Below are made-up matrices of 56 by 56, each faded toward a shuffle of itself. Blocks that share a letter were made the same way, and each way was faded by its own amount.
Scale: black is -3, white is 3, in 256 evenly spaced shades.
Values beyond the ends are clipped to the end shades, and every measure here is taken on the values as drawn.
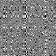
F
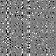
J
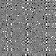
J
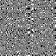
F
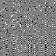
J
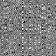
F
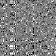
F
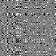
J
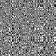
F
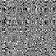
F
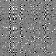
J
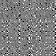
J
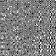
F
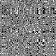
F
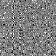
F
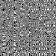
F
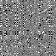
F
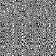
F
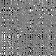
J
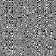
F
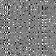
J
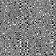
F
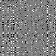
J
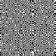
J
